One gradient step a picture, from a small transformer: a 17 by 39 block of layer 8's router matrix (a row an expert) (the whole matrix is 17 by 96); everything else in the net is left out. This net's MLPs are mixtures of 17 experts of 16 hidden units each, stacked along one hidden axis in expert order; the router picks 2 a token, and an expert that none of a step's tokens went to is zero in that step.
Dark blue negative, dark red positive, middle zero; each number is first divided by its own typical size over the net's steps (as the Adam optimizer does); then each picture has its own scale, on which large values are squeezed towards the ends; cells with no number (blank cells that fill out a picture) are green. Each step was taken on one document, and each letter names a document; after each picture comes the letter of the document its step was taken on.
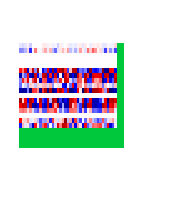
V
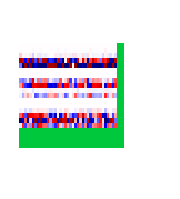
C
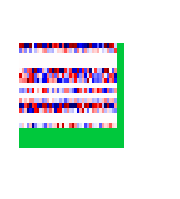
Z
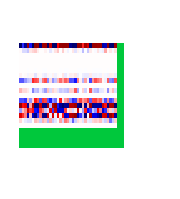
Z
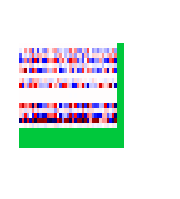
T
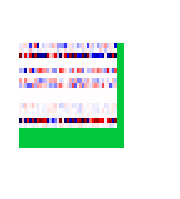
T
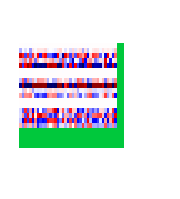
C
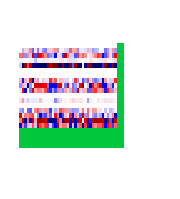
C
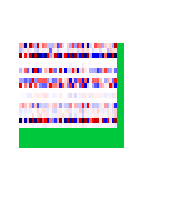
T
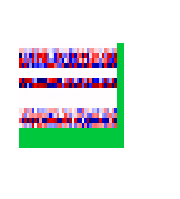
C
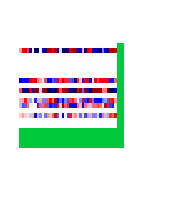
V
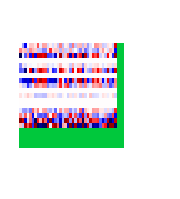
T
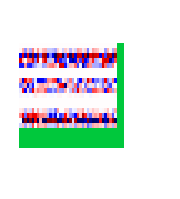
C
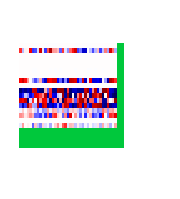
V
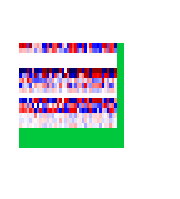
Z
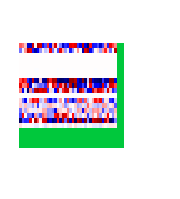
V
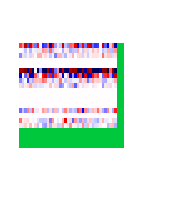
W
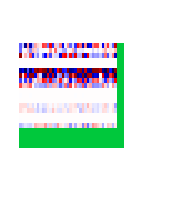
W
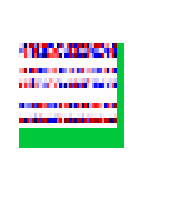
T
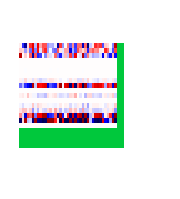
T
